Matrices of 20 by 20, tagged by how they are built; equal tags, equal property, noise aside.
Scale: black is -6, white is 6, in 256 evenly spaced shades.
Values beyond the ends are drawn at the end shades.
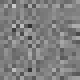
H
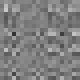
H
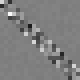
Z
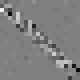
Z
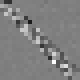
Z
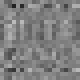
H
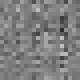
H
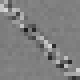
Z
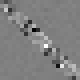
Z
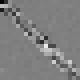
Z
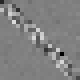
Z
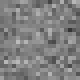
H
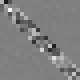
Z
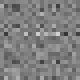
H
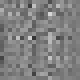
H
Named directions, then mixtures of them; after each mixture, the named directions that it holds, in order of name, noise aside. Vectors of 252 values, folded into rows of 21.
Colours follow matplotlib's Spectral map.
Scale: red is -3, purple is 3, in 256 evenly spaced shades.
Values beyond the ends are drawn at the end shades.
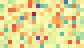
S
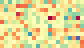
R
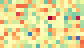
R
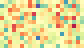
S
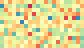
R, S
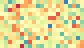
R, S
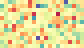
S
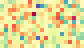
S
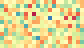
R, S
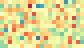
R, S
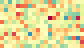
R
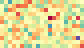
R, S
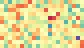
R, S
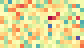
R, S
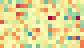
R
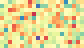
S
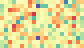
S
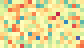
R, S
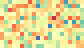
R, S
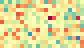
R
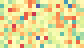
S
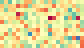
R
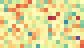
R, S
